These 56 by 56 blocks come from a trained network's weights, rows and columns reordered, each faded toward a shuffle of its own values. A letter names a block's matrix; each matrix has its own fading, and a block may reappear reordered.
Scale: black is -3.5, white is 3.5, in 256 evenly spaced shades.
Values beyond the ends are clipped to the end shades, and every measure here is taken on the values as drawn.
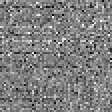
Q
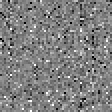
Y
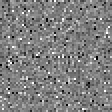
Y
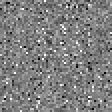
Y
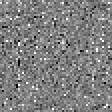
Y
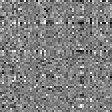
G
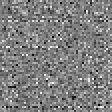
Q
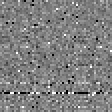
Q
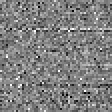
Q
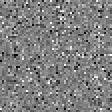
Y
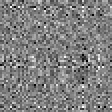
G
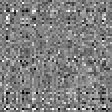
G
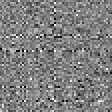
G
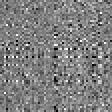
G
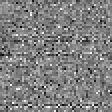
Q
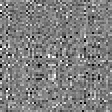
G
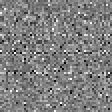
Q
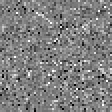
Y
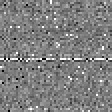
Q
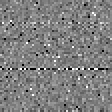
Q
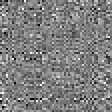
G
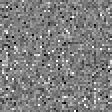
Y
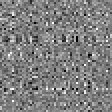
G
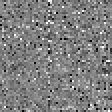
Y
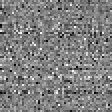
Q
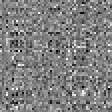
G
